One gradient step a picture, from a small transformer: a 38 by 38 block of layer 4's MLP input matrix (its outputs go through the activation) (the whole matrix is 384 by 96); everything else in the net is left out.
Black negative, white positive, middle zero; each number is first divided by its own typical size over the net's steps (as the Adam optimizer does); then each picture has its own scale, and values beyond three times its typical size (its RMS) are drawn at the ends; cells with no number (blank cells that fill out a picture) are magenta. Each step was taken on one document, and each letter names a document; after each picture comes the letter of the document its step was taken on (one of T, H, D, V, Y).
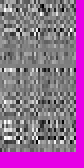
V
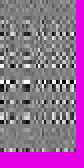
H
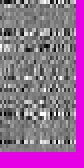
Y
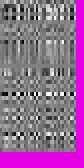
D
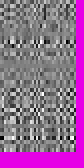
V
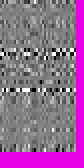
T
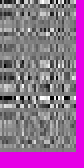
Y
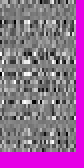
T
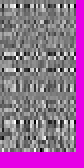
V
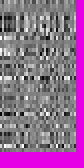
Y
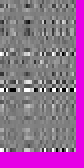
H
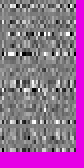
T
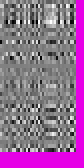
D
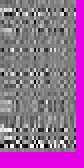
V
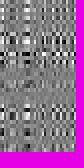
H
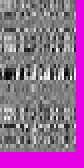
Y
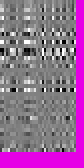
H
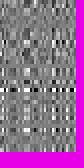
T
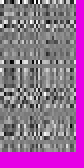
D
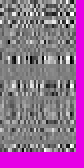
V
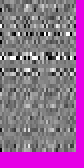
T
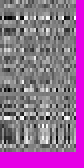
Y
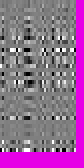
H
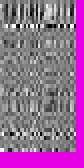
D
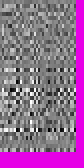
V
